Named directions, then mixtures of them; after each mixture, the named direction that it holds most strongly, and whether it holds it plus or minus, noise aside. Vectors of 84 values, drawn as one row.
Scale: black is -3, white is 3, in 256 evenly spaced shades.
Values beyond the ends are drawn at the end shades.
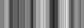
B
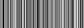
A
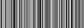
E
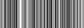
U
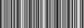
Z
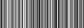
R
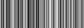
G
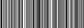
R, plus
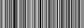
E, plus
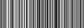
R, plus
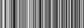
E, plus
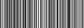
R, minus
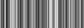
G, plus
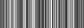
U, minus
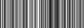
G, minus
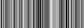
E, plus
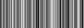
Z, plus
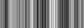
B, minus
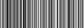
R, minus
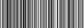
R, minus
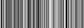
G, plus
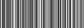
E, minus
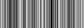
U, plus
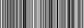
R, minus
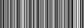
A, plus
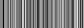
A, plus
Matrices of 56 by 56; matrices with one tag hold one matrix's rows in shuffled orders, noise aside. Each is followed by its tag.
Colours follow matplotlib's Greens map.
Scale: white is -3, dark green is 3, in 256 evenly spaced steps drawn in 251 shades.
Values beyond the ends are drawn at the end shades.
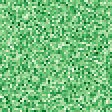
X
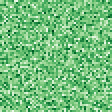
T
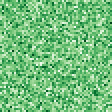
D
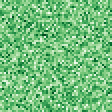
D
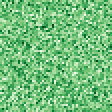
D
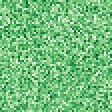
X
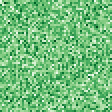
X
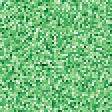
D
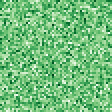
T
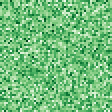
T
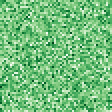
T
